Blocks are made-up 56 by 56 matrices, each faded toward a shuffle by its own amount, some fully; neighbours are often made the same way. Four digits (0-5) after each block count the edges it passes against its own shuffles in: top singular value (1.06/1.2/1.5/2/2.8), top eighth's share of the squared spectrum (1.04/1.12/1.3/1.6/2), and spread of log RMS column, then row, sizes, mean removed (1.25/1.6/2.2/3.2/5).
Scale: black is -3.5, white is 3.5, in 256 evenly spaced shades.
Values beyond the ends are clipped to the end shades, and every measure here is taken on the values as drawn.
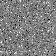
0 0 0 0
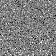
0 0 0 0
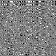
4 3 1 2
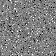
0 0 0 0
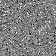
2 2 0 0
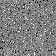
0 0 0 0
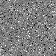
3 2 0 0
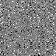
3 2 1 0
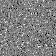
2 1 0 0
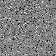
1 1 0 0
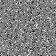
1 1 0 0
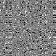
4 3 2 2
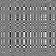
5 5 4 4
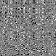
4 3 2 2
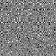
4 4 2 2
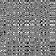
5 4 3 3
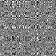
4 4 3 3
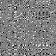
4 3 2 2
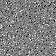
3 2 0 0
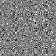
4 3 2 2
